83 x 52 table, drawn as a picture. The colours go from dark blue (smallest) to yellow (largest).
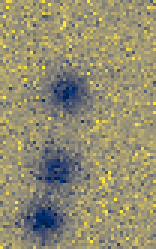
Odd rows or columns: none. Stripes: none. Mirror symmetry: none. Dips: three.
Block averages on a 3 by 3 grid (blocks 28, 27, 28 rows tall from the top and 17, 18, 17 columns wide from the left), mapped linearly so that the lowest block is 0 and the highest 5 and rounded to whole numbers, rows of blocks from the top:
545
305
015
